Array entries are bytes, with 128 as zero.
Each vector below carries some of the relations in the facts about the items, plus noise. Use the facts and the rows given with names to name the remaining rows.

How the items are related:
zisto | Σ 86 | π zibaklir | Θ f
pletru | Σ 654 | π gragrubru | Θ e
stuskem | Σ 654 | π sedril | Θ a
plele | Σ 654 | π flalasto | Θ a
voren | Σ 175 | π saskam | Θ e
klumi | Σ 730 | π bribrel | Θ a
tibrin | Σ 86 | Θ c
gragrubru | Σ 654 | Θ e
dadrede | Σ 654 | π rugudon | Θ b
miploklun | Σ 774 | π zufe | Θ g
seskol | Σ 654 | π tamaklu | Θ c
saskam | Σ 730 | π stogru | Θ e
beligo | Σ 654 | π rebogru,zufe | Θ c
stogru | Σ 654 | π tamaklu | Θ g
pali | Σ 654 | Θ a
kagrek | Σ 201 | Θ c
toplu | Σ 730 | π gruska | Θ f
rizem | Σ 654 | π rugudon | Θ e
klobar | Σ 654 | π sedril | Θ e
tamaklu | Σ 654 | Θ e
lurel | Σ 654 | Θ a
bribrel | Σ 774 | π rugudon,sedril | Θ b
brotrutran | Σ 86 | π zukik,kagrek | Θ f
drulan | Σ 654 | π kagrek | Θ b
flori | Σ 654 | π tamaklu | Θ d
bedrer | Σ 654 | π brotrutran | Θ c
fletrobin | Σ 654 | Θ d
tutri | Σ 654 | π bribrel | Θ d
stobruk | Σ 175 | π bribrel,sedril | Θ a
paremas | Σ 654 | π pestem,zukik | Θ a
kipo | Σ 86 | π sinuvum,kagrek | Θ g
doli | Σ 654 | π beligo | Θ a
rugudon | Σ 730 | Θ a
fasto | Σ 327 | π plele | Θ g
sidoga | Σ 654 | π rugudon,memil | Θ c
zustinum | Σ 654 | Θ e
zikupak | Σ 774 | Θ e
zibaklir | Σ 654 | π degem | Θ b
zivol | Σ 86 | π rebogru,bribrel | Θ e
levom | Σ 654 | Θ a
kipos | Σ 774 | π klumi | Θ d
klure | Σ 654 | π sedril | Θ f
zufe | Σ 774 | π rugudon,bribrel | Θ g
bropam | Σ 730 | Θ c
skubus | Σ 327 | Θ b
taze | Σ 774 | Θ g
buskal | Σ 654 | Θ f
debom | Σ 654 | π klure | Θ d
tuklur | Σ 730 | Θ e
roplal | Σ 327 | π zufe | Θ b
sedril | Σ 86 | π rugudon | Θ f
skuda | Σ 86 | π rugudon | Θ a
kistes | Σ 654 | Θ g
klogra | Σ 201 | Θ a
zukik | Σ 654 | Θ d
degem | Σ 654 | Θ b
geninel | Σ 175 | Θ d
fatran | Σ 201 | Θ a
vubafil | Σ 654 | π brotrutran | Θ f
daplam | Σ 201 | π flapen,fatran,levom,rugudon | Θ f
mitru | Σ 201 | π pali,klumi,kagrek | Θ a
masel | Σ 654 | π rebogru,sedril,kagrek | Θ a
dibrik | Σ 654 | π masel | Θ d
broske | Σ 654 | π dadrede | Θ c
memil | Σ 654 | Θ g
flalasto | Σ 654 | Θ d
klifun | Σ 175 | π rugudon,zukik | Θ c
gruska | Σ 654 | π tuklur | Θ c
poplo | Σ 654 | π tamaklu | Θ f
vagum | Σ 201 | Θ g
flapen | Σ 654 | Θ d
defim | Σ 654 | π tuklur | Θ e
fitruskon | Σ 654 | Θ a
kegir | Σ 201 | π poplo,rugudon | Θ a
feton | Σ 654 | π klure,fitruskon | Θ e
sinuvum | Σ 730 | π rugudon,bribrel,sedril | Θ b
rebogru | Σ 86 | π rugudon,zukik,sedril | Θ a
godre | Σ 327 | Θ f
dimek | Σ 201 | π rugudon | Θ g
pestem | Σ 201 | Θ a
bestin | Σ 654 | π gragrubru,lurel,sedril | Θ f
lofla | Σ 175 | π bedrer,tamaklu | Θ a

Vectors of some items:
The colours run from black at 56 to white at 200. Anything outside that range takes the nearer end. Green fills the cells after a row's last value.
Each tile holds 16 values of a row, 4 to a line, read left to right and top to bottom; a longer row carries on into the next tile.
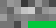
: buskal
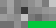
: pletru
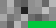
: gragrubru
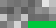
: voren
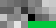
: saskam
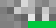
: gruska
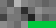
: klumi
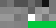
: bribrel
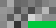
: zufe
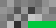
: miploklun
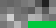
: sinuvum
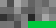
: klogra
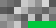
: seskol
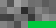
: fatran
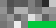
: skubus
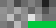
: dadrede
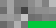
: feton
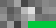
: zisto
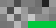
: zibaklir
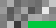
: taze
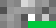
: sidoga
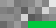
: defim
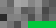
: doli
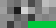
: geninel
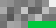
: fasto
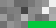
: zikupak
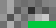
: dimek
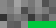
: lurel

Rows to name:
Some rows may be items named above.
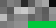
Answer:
poplo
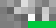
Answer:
gruska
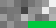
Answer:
zikupak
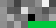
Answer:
flori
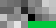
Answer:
saskam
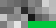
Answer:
saskam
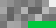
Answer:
fasto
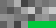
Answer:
toplu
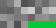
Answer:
toplu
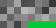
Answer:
daplam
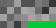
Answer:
daplam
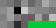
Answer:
kipos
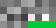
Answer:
kagrek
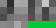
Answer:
lofla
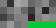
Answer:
kegir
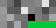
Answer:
flori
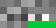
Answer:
kagrek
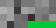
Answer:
flapen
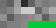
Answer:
godre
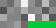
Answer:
klifun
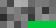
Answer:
mitru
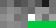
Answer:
bribrel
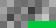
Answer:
vagum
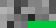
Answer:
zukik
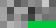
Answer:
stogru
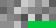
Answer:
bedrer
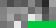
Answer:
roplal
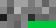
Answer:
plele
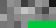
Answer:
vubafil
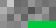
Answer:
memil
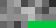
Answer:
bestin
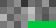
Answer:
brotrutran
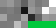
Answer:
tuklur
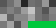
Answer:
brotrutran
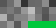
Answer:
brotrutran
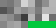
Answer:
bropam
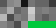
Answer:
sedril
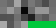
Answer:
rugudon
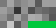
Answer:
kipo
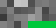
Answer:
stobruk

